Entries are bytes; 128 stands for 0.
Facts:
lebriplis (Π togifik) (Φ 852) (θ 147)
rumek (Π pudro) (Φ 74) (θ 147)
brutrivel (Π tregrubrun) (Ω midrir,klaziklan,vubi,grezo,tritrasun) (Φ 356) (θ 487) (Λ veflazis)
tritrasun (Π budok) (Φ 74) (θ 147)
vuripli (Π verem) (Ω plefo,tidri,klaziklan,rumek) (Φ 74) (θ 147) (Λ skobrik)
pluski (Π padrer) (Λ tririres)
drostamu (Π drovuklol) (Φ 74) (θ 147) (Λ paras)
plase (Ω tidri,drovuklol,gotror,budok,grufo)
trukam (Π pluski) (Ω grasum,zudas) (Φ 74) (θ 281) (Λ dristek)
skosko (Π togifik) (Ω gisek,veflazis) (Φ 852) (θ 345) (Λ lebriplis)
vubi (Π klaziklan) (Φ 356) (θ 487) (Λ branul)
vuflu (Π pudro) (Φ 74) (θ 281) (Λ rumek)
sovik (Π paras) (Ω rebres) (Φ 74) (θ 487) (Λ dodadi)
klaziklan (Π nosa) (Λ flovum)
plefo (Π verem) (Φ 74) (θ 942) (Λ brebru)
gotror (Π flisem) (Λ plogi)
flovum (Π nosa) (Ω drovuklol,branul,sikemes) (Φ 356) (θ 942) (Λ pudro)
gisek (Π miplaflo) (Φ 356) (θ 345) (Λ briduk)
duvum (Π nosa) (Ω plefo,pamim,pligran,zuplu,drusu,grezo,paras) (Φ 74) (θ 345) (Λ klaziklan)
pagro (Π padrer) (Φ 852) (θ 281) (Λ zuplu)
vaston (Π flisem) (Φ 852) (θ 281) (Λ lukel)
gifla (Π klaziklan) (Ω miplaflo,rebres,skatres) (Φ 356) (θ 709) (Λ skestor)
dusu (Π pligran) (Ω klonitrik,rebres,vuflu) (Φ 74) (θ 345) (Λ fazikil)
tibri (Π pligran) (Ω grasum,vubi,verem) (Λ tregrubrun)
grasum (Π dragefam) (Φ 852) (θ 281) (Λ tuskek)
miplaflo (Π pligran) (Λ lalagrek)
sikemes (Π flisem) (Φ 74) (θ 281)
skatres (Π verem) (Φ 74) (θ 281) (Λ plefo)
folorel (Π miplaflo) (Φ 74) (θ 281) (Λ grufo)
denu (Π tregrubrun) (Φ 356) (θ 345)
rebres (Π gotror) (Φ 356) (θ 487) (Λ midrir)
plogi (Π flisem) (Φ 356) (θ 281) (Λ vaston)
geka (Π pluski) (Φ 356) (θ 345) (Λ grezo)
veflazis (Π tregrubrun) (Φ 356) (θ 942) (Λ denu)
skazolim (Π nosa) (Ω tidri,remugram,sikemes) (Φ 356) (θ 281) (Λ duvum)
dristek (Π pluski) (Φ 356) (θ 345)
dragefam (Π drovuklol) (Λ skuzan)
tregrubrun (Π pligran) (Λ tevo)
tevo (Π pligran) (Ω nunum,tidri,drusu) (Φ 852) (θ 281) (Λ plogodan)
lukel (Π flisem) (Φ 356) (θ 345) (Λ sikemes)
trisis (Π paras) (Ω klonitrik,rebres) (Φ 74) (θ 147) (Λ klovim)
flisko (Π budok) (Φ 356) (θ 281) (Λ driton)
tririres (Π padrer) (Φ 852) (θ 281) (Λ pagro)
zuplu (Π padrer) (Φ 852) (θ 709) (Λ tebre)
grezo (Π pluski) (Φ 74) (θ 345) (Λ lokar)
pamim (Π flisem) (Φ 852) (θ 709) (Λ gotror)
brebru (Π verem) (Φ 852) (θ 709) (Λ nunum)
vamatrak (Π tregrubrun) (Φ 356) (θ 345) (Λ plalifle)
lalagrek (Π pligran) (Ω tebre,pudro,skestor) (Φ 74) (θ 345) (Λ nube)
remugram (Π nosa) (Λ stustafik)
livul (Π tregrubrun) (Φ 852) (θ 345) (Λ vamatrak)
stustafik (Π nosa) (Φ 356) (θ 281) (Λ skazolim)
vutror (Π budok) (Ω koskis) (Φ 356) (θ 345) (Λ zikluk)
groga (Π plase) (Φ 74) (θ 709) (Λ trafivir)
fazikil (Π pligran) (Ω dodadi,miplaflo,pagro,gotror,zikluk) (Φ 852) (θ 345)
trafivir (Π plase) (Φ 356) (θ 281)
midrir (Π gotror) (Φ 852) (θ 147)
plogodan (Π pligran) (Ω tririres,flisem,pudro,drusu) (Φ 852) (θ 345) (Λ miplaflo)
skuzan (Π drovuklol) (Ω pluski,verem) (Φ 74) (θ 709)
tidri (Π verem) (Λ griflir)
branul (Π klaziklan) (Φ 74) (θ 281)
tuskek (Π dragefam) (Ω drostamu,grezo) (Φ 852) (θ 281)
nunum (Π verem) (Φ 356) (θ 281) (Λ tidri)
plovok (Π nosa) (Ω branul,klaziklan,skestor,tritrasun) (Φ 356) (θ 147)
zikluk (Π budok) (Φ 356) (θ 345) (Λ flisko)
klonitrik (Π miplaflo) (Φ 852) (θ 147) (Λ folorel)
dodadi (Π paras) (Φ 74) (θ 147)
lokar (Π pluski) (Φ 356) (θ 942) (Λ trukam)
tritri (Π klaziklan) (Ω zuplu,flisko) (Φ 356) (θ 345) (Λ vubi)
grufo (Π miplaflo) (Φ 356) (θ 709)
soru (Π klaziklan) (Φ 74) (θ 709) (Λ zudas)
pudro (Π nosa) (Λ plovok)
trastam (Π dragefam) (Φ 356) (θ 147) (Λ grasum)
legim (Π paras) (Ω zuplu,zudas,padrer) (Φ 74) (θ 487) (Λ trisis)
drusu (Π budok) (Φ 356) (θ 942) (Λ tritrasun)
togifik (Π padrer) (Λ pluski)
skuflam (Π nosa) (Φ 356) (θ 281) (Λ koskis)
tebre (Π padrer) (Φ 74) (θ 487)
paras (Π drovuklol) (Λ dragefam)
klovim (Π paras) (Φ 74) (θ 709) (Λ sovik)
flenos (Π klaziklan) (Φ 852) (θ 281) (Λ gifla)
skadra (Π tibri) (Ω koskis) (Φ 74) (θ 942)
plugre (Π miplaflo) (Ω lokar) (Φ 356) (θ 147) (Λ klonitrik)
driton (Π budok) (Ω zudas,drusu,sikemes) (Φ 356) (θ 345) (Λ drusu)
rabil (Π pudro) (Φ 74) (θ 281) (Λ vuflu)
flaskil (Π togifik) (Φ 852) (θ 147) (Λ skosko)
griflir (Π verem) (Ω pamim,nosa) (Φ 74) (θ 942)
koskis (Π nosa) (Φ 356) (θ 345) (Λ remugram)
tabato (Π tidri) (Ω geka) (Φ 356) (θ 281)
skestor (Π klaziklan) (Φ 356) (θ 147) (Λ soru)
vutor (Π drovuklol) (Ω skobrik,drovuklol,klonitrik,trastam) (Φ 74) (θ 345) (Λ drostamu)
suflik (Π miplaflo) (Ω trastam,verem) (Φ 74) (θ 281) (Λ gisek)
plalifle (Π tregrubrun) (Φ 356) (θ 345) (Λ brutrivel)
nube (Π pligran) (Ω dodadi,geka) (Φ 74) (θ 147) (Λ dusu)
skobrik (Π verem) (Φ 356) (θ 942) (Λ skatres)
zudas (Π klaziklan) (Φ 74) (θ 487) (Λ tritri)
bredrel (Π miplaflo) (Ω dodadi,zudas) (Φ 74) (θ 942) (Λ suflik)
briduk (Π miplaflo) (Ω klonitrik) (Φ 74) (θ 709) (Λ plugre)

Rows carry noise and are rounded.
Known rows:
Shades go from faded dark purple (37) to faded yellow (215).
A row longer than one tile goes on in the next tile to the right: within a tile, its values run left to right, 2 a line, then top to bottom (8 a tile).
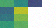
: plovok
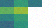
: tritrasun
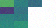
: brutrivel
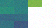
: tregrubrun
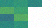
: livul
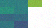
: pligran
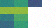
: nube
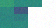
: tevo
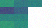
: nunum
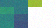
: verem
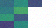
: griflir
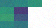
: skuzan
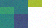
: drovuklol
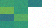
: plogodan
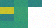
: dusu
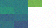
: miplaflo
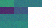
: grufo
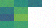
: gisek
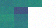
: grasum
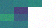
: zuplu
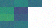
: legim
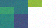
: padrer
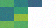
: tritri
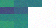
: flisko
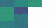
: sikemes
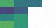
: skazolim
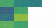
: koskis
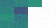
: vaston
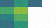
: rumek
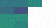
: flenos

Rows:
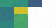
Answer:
trastam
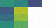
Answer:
skestor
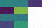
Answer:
veflazis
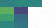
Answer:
trukam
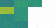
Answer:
grezo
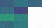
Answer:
zudas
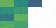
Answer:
driton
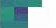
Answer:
briduk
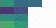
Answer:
gifla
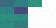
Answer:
branul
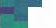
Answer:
rebres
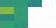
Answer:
skosko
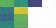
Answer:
plugre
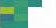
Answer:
lalagrek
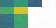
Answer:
klonitrik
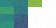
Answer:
plase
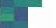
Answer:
tebre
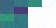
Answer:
soru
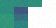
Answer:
tuskek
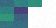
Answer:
groga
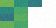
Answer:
vutror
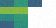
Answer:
dodadi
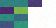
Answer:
lokar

